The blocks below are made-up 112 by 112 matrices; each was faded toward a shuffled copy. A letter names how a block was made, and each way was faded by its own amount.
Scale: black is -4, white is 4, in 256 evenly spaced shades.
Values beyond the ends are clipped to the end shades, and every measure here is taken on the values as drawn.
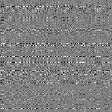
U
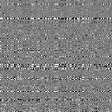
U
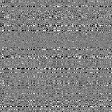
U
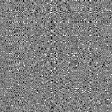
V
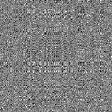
V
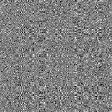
V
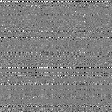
U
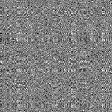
V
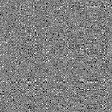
V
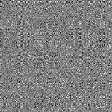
V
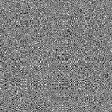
V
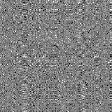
V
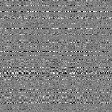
U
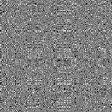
V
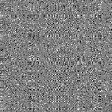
V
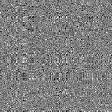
V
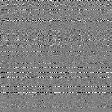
U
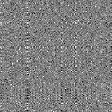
V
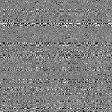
U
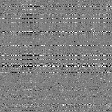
U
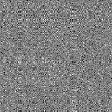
V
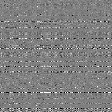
U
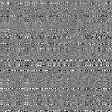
U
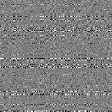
U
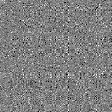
V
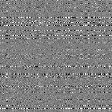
U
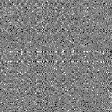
V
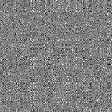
V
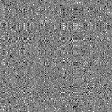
V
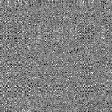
V
